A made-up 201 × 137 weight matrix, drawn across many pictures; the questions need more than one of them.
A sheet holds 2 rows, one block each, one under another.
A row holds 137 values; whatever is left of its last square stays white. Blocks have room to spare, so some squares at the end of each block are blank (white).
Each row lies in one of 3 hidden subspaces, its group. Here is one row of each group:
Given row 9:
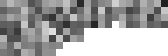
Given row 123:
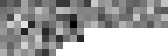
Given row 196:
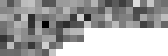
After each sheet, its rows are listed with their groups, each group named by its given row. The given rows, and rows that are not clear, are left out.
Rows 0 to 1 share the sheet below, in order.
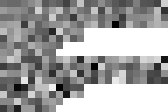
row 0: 9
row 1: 9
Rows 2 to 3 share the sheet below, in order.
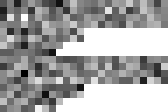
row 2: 123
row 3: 196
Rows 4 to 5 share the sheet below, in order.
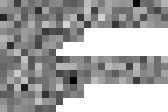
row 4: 196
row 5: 123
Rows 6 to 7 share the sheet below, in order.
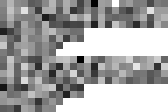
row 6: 9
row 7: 9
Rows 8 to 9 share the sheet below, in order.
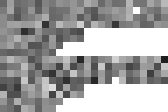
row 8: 9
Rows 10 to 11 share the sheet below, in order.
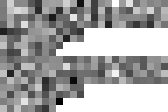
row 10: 9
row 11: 123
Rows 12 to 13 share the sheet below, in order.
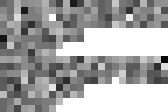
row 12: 196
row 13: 9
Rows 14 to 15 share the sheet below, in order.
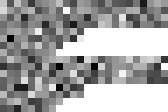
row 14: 123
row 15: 9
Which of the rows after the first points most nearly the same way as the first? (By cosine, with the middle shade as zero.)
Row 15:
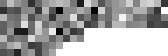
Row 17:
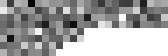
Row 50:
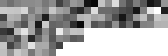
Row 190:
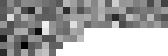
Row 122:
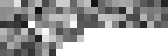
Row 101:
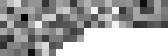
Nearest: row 122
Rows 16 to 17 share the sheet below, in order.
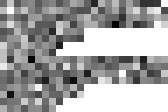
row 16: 9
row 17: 123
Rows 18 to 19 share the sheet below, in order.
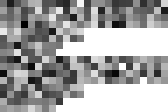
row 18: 9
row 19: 123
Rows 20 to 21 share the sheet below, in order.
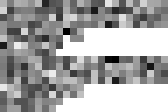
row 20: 196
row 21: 9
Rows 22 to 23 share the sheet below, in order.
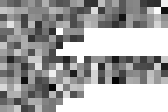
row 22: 9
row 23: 9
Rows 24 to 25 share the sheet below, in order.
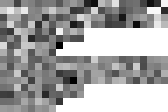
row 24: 9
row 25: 123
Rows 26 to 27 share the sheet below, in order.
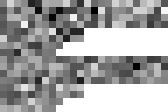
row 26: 9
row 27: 9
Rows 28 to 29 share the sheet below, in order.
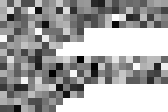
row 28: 123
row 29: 9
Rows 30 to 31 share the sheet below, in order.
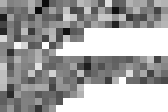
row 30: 196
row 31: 196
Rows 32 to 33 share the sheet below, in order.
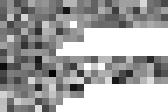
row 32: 123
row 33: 196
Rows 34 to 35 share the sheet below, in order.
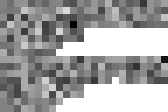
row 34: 123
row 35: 9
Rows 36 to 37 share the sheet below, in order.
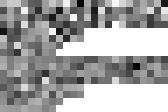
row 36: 9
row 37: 9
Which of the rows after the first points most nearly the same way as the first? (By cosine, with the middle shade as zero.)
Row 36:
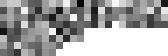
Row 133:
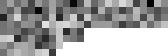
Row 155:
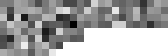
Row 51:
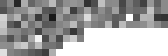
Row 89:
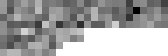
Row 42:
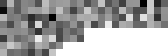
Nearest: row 133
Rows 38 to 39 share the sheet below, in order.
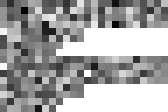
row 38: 9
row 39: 196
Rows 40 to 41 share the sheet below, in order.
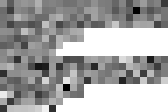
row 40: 9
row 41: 196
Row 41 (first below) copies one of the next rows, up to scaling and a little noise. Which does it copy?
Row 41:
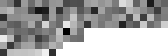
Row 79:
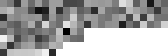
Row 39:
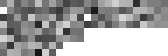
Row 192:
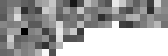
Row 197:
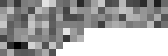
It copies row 79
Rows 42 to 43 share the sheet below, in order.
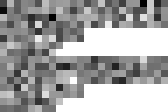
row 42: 196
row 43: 123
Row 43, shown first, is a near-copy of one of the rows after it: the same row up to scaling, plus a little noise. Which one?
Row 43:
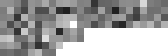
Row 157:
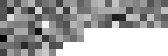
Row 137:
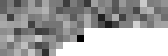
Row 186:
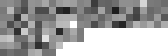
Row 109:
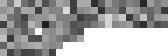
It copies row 186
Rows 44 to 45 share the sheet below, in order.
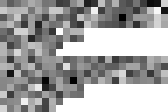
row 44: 9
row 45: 123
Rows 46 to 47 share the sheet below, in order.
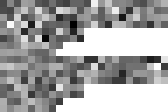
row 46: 123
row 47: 9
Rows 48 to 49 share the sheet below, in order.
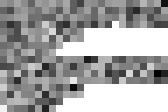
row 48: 9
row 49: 196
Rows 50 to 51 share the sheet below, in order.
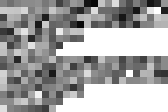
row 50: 9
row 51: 196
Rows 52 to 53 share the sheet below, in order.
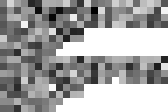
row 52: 9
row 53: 9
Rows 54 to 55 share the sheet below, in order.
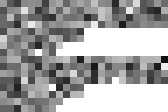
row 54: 196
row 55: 9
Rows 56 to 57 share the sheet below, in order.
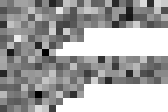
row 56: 196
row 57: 196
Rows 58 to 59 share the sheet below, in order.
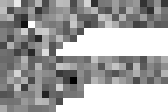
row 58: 123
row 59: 123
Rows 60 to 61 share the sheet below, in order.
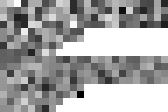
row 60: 123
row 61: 123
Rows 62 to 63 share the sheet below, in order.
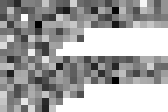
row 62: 123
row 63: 123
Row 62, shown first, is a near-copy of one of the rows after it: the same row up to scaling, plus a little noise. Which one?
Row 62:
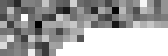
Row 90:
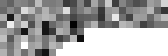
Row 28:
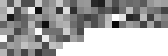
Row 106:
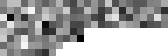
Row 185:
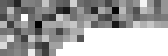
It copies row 185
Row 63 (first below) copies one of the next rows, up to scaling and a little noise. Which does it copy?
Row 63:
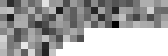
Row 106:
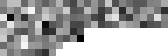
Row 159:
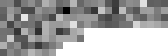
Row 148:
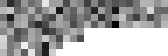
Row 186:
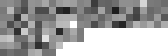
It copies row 148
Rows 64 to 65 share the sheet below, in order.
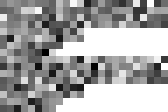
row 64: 196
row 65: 9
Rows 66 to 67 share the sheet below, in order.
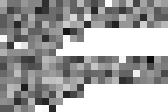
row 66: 196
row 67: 196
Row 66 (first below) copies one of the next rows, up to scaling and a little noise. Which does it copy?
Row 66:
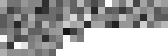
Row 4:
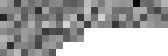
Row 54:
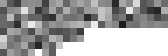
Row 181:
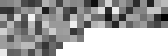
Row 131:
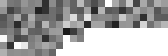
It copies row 131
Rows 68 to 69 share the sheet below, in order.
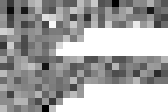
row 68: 9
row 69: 196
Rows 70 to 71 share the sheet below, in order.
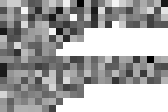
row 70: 9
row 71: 196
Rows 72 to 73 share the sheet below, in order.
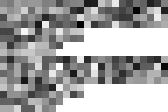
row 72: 9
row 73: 9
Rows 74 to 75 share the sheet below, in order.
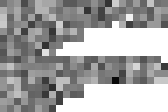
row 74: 196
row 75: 9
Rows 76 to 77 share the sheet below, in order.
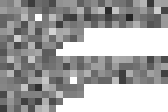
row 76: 196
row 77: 123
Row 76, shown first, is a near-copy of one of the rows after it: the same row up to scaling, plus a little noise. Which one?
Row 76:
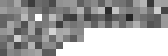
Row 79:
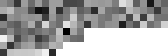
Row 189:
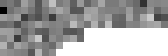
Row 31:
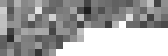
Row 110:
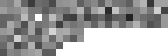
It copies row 110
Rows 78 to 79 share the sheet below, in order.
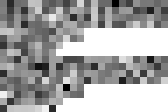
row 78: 9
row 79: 196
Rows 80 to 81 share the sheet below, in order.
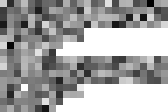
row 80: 196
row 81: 196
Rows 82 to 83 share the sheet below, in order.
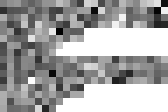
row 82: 9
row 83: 196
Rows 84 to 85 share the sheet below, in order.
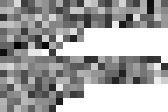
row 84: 196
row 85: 9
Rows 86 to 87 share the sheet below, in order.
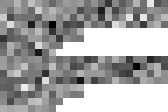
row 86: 196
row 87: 9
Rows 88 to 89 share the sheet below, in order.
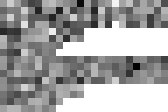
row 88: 9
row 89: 9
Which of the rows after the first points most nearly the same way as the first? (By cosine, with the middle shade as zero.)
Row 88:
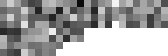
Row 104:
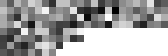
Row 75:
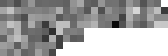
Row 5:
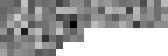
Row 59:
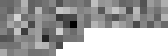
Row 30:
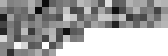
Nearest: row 30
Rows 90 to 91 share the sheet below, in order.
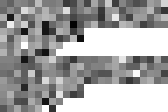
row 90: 123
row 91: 196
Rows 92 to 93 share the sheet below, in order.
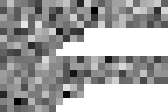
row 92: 9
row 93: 196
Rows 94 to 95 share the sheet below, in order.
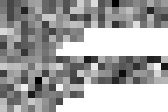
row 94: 9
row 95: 9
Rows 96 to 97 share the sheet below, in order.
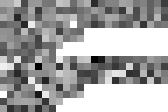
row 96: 123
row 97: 123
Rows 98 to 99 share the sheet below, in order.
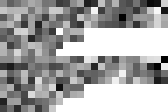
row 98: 9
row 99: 9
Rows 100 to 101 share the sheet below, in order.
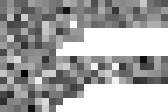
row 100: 123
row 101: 123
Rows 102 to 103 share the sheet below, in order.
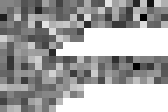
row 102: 196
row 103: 9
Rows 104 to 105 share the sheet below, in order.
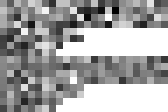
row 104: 196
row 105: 123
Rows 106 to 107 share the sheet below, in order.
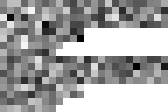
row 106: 123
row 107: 9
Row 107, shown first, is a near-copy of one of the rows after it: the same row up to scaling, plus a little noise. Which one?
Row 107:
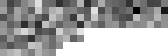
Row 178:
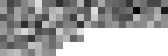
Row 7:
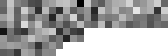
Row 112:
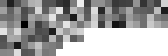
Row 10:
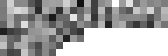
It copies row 178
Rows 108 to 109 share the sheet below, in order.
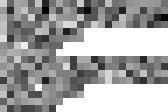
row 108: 196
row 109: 123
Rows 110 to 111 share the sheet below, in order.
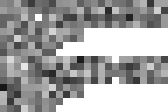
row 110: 196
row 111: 9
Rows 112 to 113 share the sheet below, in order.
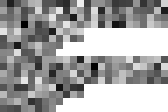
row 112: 9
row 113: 9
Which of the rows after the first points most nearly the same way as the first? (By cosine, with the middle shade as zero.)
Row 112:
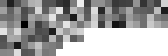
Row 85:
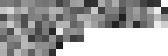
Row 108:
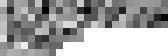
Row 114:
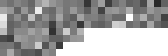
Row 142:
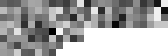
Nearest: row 142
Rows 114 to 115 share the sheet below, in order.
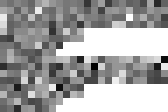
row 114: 196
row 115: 9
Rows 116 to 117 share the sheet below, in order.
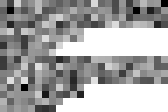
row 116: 9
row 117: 123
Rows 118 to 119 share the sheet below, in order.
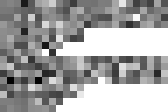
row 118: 196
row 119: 123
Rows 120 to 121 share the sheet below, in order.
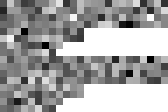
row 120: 196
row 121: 196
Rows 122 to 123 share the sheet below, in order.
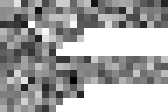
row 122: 123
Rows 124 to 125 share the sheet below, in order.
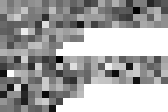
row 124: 9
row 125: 123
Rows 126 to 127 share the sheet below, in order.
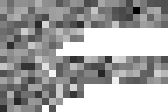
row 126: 9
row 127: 196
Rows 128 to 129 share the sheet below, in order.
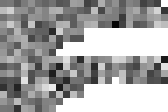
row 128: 9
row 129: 9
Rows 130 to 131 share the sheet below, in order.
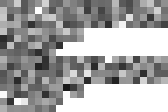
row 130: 196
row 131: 196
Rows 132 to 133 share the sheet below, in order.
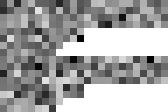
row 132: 123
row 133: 196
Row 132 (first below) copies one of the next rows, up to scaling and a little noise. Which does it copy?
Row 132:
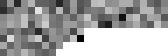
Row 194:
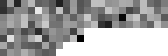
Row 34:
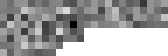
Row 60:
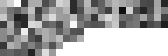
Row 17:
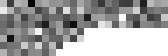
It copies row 194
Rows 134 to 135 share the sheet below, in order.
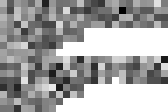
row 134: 196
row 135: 9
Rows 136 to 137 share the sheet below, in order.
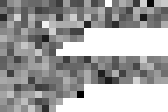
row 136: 196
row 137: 123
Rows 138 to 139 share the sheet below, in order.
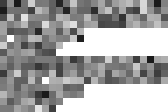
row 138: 123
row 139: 196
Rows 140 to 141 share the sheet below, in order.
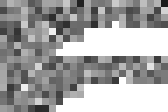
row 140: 9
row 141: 196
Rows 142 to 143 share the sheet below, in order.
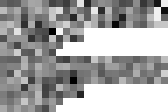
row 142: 9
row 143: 123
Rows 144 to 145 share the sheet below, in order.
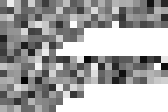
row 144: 123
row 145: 9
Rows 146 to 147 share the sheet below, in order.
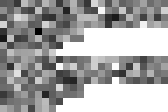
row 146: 123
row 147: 123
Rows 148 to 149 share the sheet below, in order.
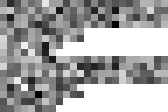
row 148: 123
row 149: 196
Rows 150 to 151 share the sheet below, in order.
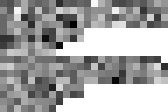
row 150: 123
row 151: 9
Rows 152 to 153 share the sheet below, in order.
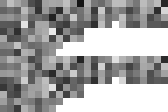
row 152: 9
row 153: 9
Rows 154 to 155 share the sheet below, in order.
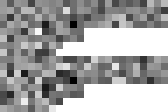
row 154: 123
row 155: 123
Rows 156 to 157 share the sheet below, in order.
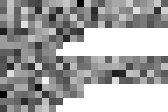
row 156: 9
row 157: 123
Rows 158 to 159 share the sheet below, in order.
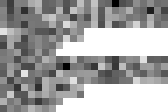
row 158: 9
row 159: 123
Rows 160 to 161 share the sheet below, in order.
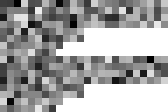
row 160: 123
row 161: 196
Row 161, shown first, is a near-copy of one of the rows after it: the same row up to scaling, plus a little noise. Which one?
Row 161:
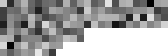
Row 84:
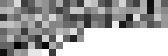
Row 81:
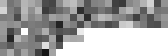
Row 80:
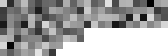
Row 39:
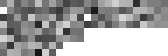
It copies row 80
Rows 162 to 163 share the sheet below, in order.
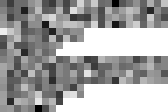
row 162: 9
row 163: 196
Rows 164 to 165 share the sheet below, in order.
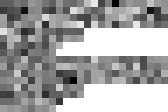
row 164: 9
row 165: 123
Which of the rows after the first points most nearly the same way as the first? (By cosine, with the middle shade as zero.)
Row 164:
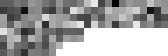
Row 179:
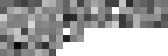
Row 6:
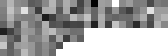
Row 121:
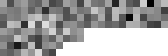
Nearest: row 179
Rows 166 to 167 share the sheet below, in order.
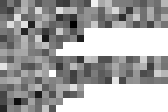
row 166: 123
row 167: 196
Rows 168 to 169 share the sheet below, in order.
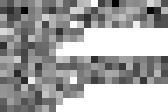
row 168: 9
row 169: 123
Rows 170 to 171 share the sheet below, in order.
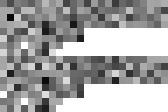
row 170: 123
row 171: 123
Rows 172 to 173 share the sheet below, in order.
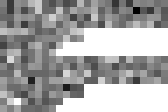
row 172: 9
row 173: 196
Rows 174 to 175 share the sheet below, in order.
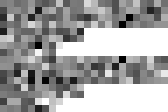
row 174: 196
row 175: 196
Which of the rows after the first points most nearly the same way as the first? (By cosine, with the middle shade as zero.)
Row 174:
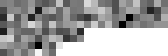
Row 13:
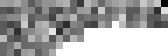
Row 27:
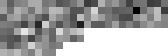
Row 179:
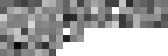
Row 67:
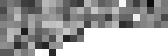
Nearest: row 67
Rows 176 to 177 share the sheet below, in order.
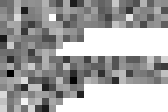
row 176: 196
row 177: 123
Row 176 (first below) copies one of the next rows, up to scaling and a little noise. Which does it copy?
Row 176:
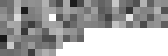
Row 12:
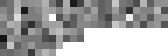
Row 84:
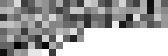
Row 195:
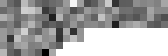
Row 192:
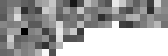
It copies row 12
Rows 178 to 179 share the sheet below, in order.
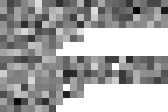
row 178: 9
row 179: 196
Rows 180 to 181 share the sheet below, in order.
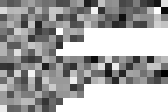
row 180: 9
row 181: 196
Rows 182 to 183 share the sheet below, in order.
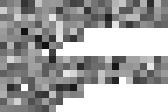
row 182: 196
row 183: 196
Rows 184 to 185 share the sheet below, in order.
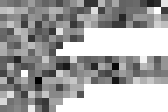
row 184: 9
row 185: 123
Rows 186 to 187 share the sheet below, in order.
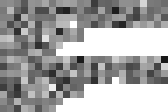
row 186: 123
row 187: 9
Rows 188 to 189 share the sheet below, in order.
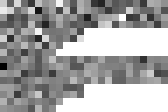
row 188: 123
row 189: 196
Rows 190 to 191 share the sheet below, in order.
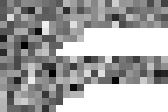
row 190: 123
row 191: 196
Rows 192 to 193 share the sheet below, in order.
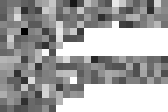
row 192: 196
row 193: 123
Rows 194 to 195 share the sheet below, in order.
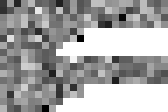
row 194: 123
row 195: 196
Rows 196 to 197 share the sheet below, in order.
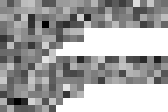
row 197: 196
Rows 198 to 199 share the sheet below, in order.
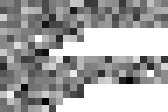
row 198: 196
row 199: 196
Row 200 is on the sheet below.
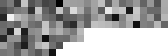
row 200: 123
